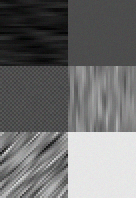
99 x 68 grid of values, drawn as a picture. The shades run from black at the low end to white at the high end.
It is made of 3 by 2 panels. Panel 1,1: very low, streaked across, faint in contrast. Panel 1,2: low, flat. Panel 2,1: low, checkered, faint in contrast. Panel 2,2: middling, streaked downward. Panel 3,1: middling, slanting up to the right, strong in contrast. Panel 3,2: very high, flat.
